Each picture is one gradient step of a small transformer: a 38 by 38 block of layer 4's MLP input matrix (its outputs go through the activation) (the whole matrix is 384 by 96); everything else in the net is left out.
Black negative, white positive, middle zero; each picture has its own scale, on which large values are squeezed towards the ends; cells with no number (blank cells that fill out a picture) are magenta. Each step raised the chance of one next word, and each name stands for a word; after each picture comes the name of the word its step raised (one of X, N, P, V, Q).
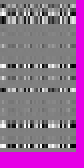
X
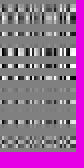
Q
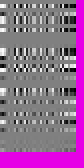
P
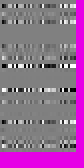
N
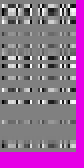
P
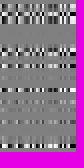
X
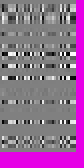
Q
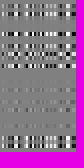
Q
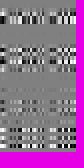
X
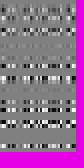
Q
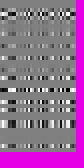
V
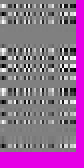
P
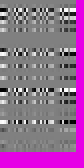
V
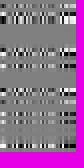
X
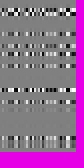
V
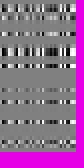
Q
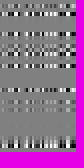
X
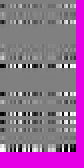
N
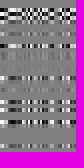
V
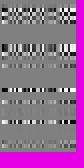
V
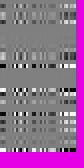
N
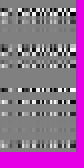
V
